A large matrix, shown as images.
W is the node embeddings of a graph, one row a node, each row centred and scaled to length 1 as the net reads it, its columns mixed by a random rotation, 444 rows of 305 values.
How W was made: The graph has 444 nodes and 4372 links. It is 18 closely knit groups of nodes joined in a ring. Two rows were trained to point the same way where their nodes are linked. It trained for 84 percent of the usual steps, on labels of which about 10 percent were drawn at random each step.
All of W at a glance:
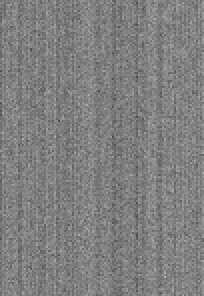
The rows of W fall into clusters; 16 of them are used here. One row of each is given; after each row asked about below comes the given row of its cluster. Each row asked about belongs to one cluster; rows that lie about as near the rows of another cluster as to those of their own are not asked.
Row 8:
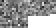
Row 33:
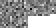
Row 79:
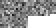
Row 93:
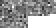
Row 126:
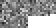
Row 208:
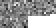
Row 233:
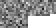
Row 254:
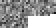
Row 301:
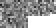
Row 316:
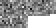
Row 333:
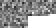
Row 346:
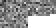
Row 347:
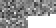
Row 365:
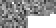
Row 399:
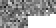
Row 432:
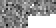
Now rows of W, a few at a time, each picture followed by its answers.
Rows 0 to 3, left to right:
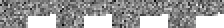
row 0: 316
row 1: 432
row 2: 8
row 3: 301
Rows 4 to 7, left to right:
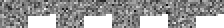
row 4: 333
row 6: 254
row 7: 8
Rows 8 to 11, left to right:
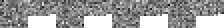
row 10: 79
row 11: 316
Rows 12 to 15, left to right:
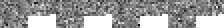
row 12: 432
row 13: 8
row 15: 399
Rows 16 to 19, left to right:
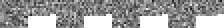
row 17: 254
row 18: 347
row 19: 365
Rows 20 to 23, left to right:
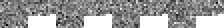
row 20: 432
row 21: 254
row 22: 208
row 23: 399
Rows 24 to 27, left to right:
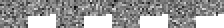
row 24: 347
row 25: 432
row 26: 346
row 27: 347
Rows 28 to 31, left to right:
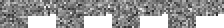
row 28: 399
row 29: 347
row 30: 365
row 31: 126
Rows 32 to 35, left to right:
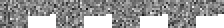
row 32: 208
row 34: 126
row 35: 254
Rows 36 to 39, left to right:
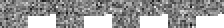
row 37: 8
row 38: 301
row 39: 33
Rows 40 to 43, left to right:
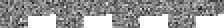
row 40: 33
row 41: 316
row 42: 346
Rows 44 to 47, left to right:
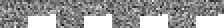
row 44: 365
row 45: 432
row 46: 126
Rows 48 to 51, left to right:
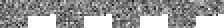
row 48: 233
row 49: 399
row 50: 365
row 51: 79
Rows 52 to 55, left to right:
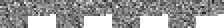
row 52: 208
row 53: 79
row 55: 365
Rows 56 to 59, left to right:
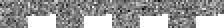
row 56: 301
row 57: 316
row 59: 347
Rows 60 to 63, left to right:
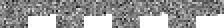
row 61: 126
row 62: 301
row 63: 93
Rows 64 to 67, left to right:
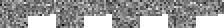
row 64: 93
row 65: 432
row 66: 233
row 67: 432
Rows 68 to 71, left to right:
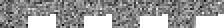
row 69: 432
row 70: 346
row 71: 316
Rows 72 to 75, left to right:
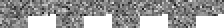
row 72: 347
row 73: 301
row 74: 316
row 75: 233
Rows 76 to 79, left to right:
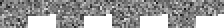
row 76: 333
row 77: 233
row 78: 8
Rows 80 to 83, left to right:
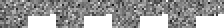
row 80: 233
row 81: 8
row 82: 316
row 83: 126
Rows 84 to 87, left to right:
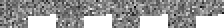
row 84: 8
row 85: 347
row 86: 365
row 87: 254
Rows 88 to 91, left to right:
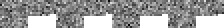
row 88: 93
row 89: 301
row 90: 233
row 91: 254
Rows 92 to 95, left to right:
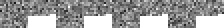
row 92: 365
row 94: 126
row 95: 254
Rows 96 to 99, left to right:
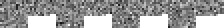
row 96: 346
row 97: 254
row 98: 316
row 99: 93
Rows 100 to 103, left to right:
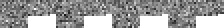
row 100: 347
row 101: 399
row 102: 365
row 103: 254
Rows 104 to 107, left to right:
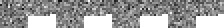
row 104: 316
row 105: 346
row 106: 346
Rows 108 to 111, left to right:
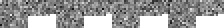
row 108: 254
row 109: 399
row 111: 126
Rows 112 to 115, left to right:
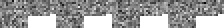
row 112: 33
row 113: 316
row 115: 346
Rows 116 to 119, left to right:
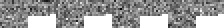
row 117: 93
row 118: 8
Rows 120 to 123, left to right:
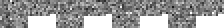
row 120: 208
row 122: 316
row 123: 399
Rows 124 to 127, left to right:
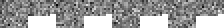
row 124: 126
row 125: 346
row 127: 233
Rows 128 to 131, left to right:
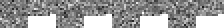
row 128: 347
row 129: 93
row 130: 93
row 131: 233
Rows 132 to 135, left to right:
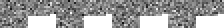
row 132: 316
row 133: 347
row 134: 301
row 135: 333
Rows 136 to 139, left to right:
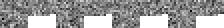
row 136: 254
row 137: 79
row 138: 254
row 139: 254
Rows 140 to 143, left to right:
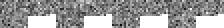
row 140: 126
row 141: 79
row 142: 8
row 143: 126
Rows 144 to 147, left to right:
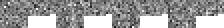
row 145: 208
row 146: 365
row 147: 126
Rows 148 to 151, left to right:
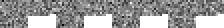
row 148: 8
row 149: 432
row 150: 254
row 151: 301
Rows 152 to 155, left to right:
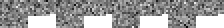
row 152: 333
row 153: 346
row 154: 365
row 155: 233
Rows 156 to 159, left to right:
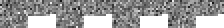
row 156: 316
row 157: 365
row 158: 126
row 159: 8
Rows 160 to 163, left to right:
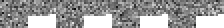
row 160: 8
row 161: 365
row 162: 399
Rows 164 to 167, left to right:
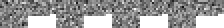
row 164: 33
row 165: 365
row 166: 126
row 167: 346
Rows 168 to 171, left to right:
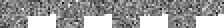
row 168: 126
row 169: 93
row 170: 233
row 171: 126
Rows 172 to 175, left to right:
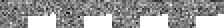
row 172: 399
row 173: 347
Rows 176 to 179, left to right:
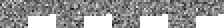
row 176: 93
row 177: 399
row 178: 254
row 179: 346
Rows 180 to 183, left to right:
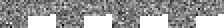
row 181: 432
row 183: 346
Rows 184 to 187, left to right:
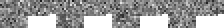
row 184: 301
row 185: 208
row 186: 399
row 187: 254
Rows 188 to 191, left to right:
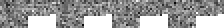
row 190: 79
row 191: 33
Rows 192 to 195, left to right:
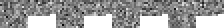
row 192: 316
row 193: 432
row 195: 208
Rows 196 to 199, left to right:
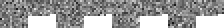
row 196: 33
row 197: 79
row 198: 301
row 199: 254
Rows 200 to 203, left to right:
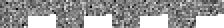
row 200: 33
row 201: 208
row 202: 8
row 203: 93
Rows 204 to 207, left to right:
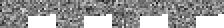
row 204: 126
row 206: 8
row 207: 233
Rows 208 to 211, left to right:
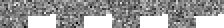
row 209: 233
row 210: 347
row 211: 399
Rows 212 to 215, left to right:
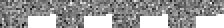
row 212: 33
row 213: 208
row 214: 233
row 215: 8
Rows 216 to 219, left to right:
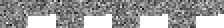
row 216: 316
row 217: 8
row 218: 316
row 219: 347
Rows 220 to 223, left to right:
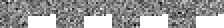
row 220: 33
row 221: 126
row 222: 33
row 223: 347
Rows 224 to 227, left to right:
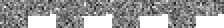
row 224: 233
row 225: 301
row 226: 301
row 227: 432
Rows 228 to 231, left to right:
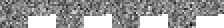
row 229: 316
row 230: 316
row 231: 33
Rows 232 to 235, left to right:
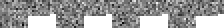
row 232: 33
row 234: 301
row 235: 301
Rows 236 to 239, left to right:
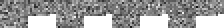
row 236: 333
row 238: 233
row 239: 347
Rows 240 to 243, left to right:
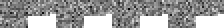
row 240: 347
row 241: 365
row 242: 33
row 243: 301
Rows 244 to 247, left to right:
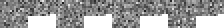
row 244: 126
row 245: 93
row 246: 93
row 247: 8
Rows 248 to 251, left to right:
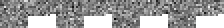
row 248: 79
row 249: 8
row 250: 254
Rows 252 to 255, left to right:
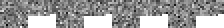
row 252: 432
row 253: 8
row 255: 254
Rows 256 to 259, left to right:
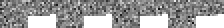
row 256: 8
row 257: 365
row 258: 399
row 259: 93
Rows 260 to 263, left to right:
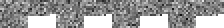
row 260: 301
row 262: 79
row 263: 79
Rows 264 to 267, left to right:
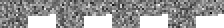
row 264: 365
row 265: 432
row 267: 347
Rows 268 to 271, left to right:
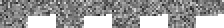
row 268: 316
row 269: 79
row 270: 126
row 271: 365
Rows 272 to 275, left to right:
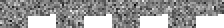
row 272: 233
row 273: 33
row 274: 79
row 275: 432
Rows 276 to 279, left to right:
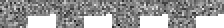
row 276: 365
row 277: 399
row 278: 432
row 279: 347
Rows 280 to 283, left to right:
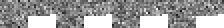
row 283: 399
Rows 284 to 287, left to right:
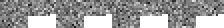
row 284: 126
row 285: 233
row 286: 432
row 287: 79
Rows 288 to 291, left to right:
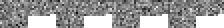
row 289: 8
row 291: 126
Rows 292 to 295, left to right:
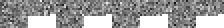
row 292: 399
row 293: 316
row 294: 79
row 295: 432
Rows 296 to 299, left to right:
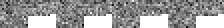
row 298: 93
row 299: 233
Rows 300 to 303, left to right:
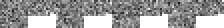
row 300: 399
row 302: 347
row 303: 333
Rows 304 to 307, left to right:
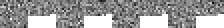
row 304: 208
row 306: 233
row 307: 8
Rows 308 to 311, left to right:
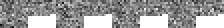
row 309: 93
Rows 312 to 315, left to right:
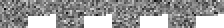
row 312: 79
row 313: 347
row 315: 333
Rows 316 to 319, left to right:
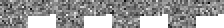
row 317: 254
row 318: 347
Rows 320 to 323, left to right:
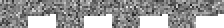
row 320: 254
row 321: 79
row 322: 365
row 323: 316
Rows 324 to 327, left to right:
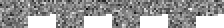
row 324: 301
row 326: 254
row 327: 126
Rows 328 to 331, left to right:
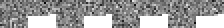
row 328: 8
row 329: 346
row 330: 233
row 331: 333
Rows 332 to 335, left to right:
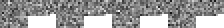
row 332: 399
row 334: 333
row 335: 8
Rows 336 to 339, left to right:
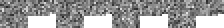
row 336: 301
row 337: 316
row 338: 208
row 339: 254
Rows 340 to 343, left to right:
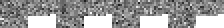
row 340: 347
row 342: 254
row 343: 365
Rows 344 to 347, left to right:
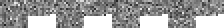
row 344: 208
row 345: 79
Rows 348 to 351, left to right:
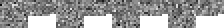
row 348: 93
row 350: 432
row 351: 316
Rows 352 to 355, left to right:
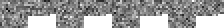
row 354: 399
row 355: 79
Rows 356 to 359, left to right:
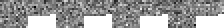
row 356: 365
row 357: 33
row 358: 346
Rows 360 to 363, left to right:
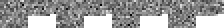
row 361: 233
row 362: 233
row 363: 93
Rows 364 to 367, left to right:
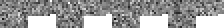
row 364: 254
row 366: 254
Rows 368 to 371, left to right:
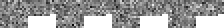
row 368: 33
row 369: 233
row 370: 399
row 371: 432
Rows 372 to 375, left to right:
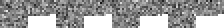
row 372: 333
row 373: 8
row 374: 79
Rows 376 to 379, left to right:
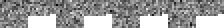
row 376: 346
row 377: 316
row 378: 347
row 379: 33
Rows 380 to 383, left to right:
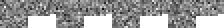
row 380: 233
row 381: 399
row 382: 126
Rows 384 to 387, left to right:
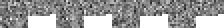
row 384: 208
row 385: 208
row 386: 254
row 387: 346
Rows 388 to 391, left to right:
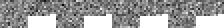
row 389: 233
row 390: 79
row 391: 316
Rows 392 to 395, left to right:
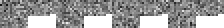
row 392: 316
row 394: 333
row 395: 33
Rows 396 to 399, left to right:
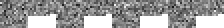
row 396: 316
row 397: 233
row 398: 93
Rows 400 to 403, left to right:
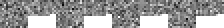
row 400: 365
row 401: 33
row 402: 93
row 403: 333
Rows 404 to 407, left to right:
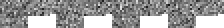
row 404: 347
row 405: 8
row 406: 208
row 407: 316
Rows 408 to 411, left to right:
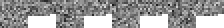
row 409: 399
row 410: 346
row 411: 316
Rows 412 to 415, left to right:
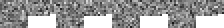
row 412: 399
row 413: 79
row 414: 233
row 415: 254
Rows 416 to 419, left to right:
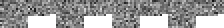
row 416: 346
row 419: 333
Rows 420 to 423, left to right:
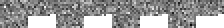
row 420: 233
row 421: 79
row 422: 432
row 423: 33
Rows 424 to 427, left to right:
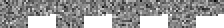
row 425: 333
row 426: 333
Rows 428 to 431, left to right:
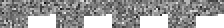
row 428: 8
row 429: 79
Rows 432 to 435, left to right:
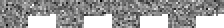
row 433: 333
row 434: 432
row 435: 79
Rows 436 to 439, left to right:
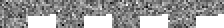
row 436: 93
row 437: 432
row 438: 208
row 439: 233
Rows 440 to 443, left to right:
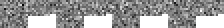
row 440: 79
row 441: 399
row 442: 208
